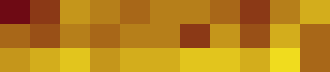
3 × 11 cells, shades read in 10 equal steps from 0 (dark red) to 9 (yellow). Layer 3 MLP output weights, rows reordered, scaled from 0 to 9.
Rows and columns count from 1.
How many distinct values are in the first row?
6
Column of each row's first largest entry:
11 10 10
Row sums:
45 48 77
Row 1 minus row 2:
-4 -1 1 1 -1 0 3 -2 -1 -2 3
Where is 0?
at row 1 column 1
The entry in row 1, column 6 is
5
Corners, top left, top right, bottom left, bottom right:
0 7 6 4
